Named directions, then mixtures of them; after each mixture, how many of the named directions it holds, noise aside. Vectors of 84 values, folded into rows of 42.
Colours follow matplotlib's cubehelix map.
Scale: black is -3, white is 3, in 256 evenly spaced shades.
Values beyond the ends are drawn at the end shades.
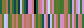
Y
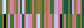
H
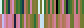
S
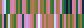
two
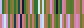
three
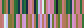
two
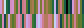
two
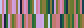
three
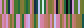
three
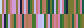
three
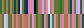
one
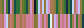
three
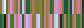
one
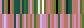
two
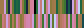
three
